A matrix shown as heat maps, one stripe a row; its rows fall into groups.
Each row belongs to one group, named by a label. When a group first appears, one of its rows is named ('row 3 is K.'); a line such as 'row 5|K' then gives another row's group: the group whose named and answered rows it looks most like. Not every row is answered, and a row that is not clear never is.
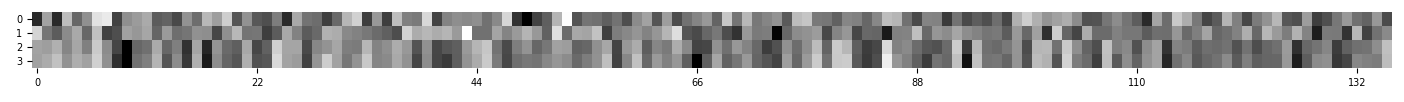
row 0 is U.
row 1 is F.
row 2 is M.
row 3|M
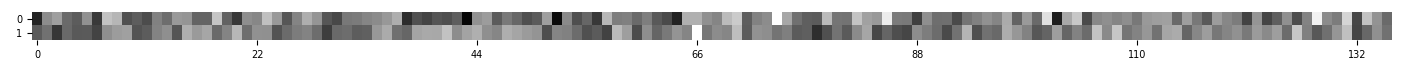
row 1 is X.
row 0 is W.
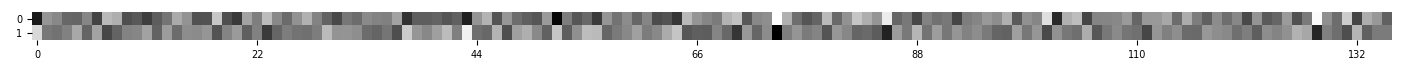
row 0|W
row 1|F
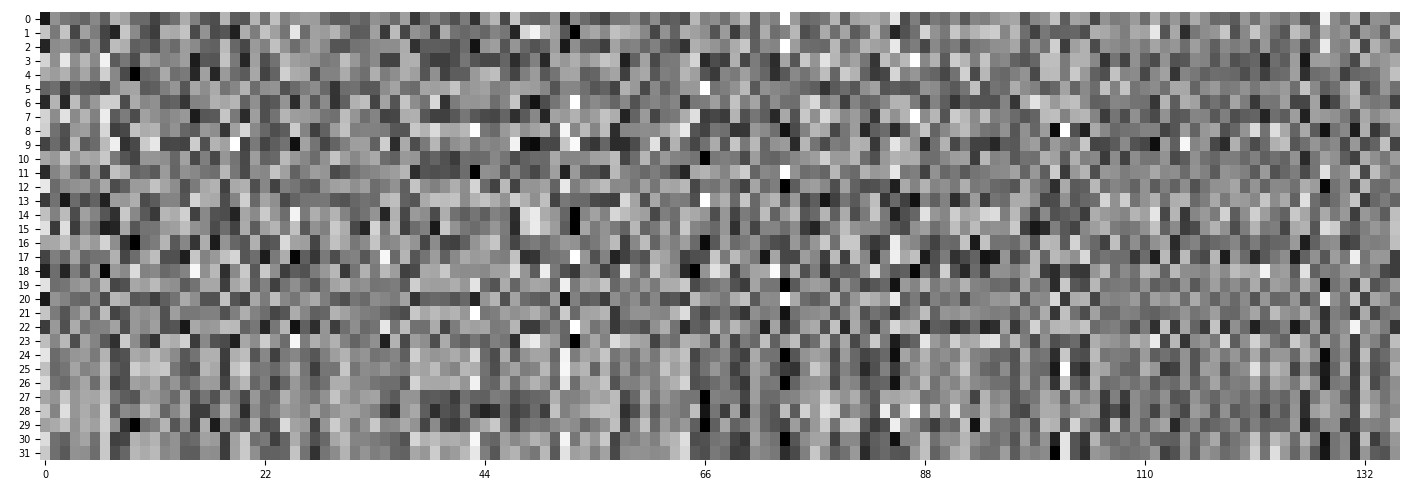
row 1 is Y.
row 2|W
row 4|M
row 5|X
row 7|M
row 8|F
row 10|M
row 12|F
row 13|X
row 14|Y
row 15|Y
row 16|M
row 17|U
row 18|X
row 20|W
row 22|U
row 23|Y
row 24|F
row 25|F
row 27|M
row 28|M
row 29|M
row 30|F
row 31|F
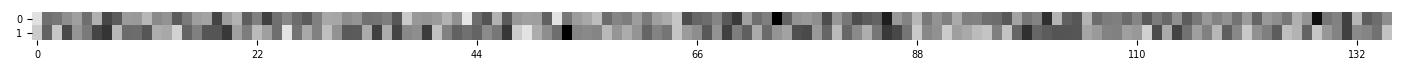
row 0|F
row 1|Y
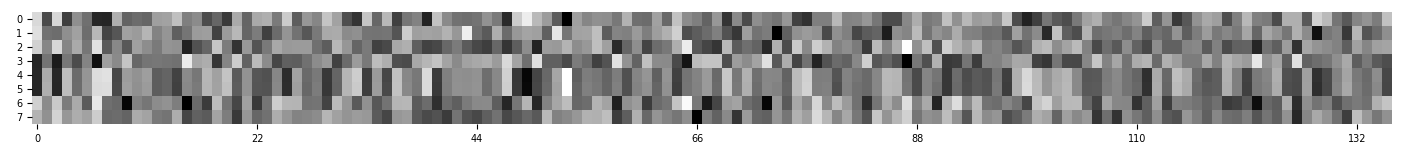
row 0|Y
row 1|F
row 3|X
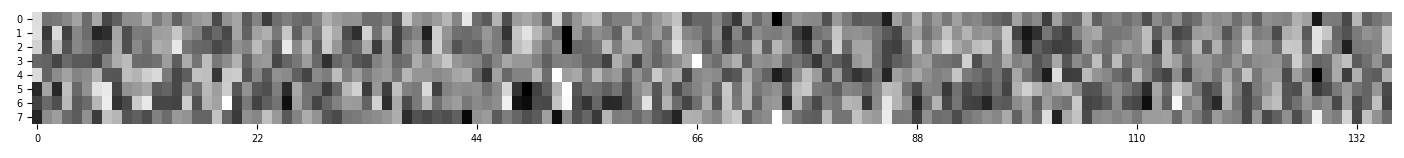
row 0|F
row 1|Y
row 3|X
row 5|U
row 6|U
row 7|W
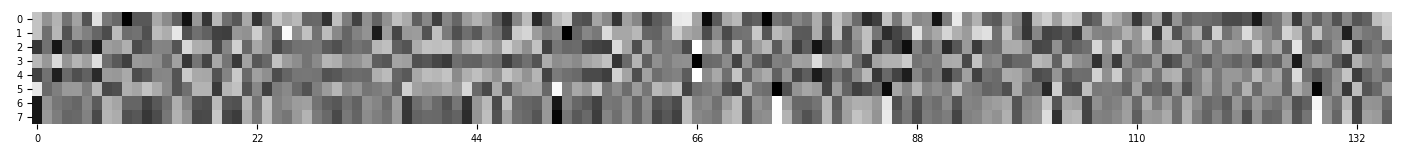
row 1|Y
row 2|X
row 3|M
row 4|X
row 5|F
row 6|W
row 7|W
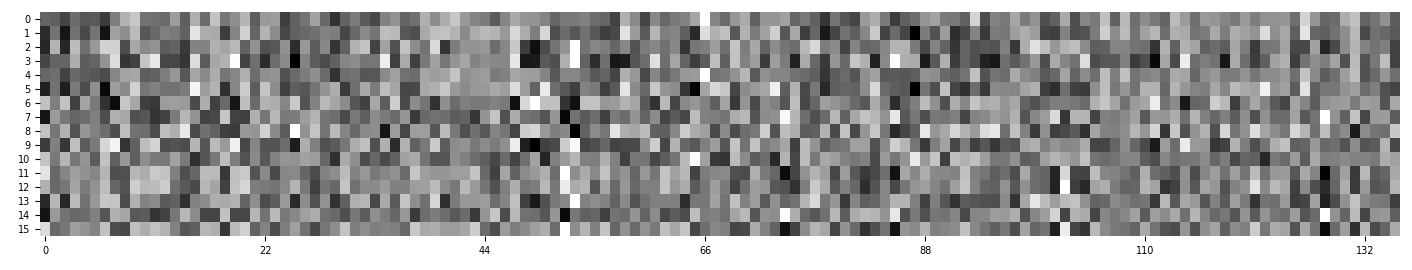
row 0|X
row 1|X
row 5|X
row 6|Y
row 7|W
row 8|Y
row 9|U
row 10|M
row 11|F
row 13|U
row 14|W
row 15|F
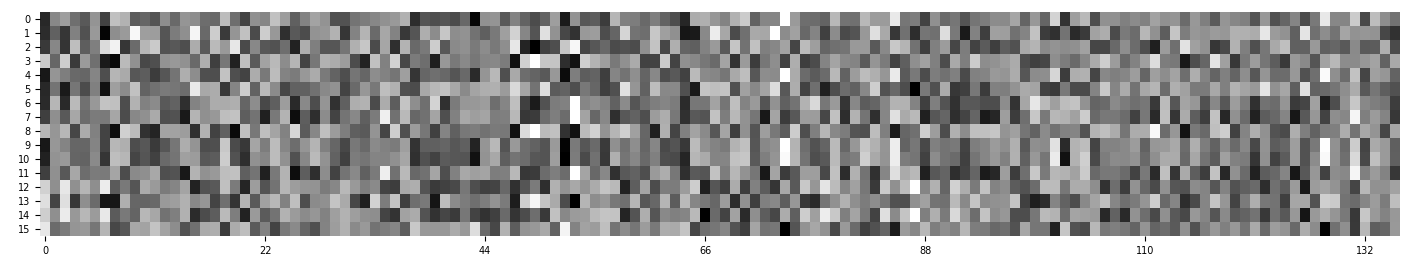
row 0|W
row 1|X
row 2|U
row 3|Y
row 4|W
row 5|X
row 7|U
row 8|Y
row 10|W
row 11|U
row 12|M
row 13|Y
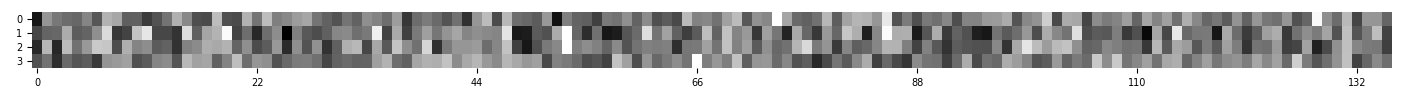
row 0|W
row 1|U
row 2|U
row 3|X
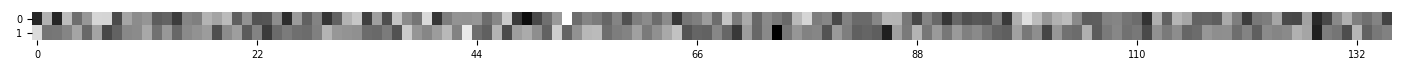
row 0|U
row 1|F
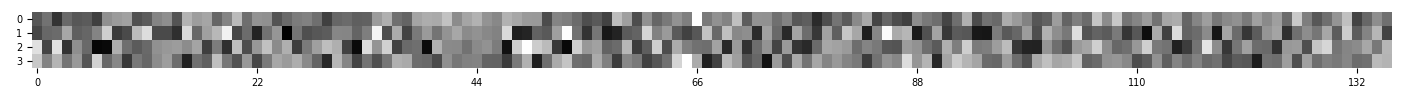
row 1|U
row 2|Y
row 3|M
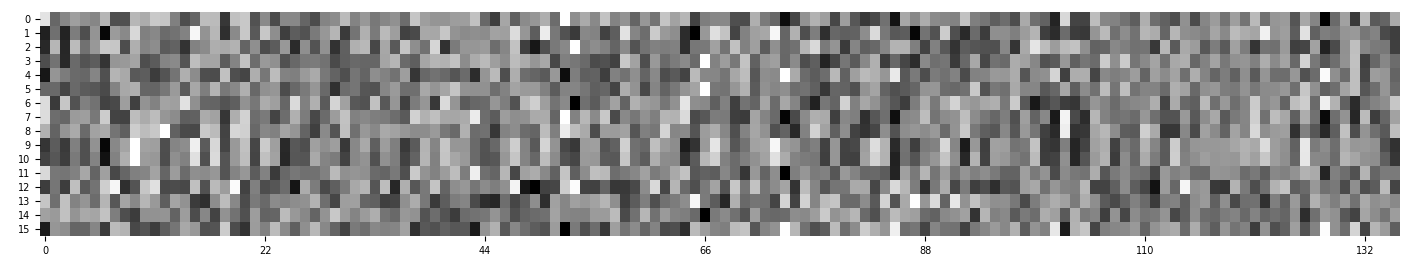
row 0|F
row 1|X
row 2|U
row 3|X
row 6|Y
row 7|F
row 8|F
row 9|X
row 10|X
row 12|U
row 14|M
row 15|W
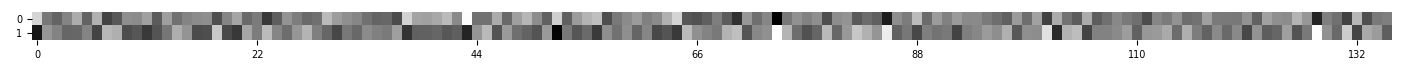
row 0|F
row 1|W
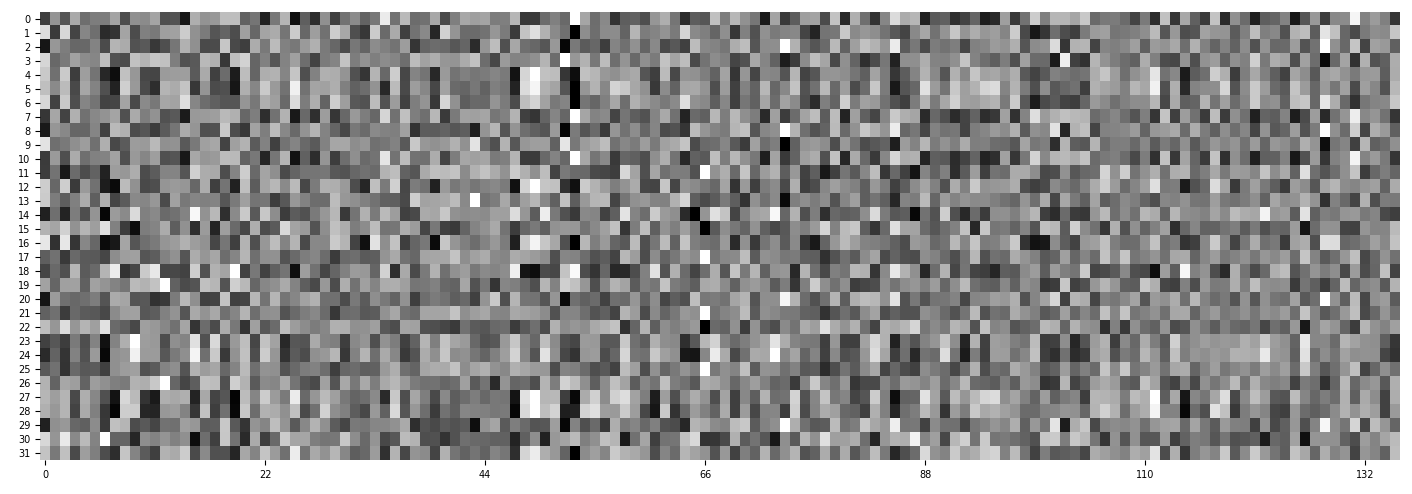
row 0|U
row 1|Y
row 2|W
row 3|F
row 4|Y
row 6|Y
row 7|U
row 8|W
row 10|U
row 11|X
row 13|F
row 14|X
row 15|M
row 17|X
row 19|F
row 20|W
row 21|X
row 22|M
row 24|X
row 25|X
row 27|Y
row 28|Y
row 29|W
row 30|M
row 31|Y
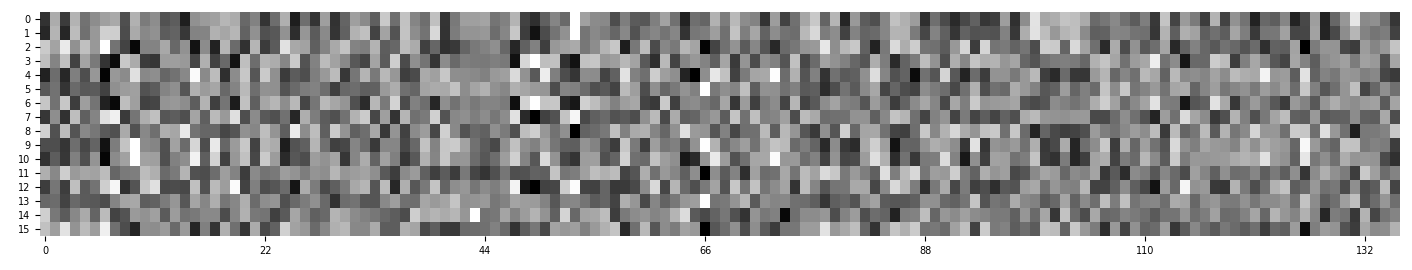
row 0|U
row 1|U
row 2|M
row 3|Y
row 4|X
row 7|U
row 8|Y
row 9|X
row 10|X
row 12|U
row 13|X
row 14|F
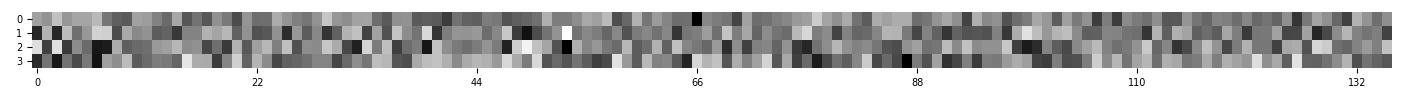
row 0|M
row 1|U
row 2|Y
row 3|X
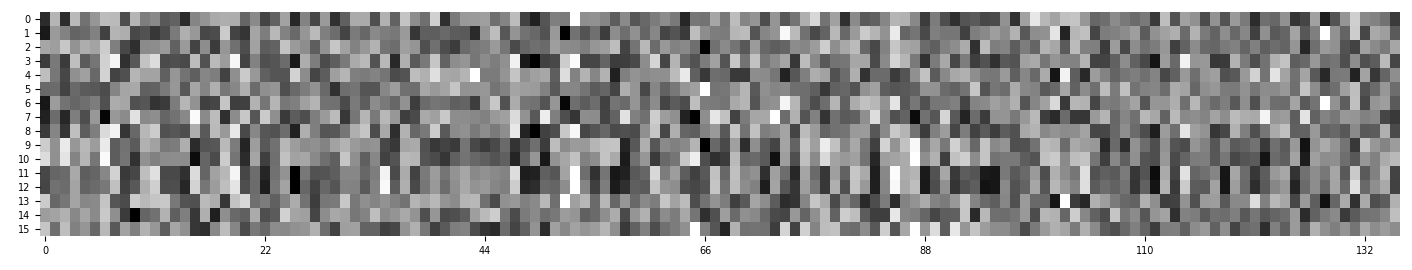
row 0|U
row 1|W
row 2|M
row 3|U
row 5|X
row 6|W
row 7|X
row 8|U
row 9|M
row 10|M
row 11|U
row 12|U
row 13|F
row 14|M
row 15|M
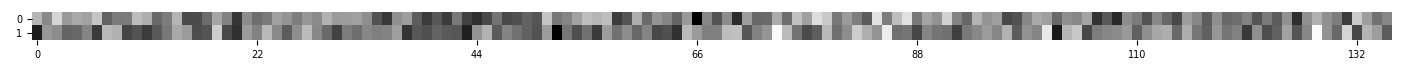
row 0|M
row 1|W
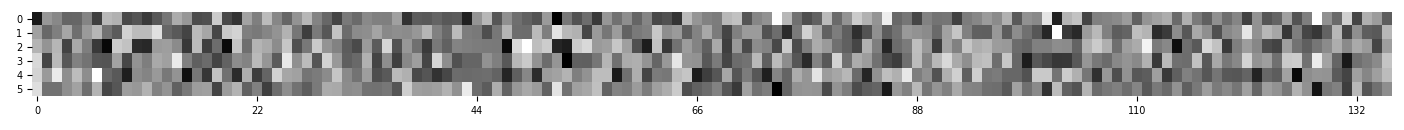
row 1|F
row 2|Y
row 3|Y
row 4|M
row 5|F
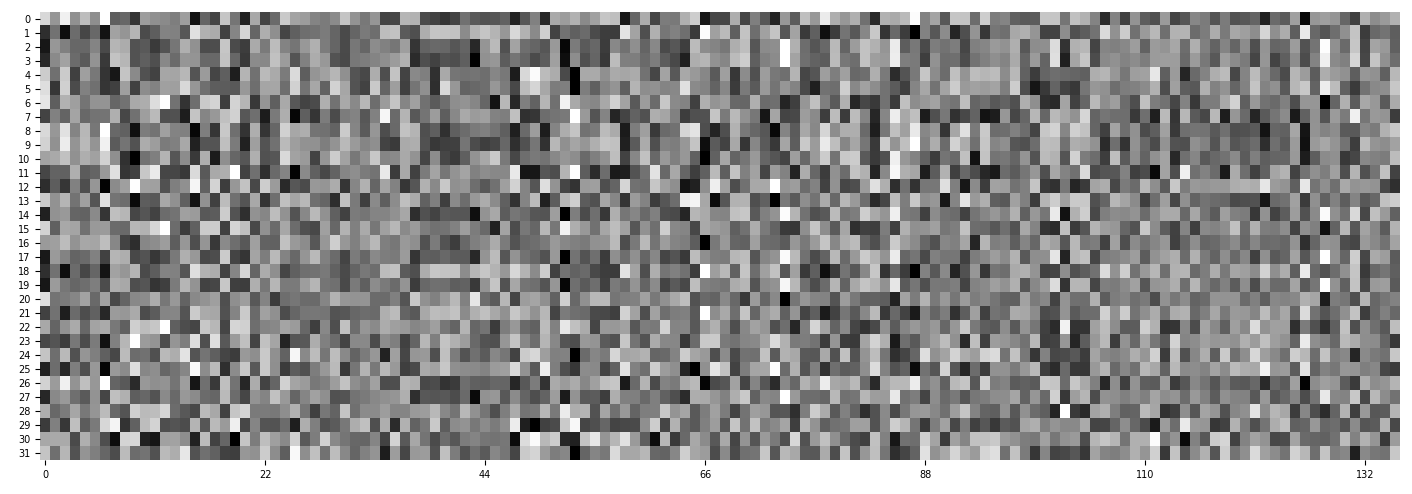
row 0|M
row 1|X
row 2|W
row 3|W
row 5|Y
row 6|F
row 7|U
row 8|M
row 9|M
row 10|M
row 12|X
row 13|M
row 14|W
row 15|F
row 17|W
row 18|X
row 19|W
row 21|X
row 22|F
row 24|Y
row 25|X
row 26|M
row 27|W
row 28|F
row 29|U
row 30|Y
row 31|Y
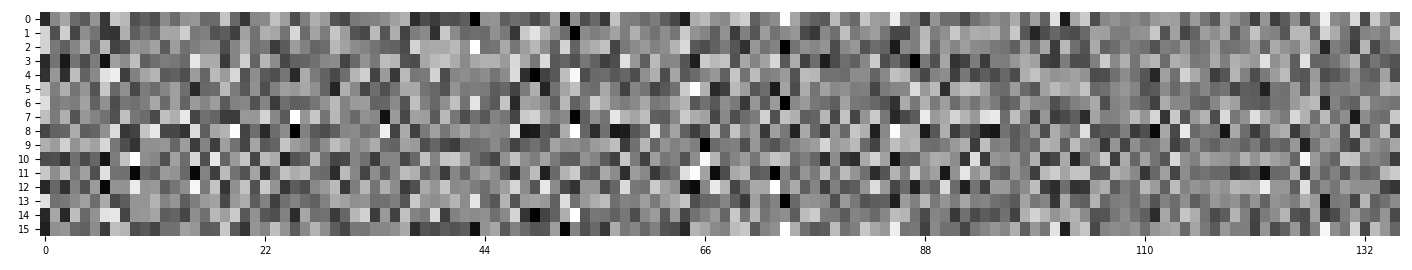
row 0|W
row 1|Y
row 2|F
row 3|X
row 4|U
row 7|Y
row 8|U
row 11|M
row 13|F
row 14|U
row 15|W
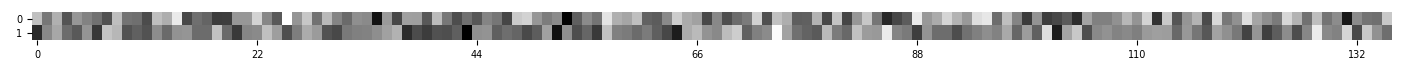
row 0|Y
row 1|W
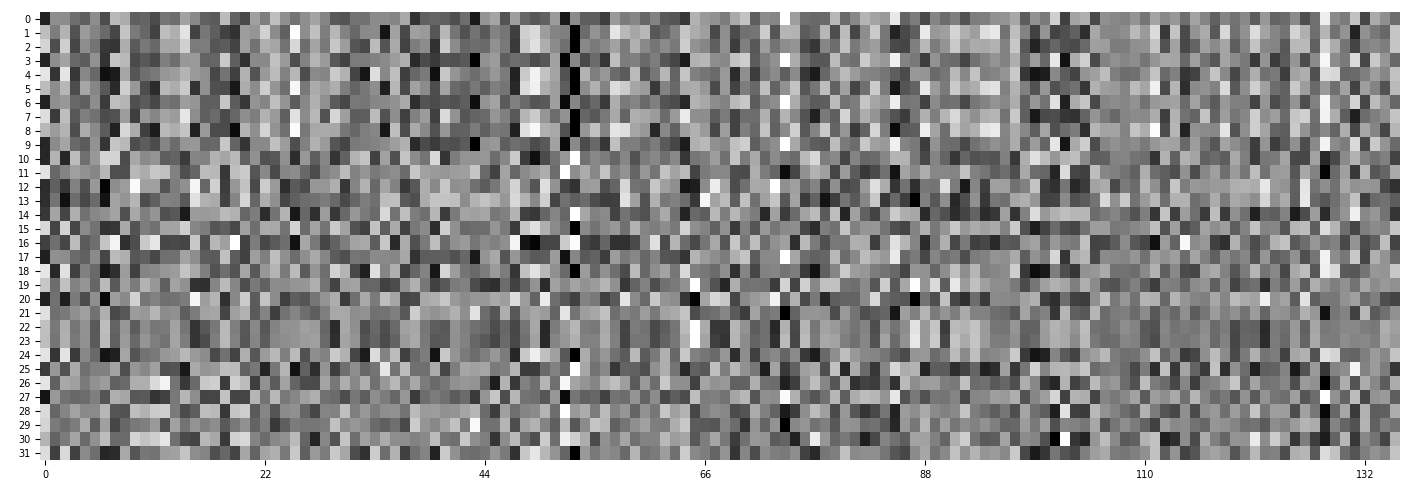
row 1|Y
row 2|Y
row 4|Y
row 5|Y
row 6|W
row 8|Y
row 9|W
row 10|U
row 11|F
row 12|X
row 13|X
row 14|U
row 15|Y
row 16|U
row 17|W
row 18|Y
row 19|M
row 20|X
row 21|F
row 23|M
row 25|U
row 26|F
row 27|W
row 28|F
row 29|F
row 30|F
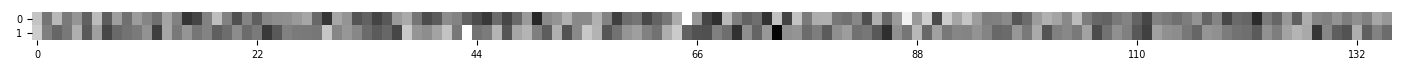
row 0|M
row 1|F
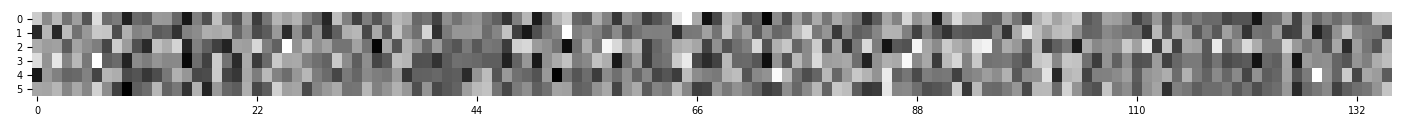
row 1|U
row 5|M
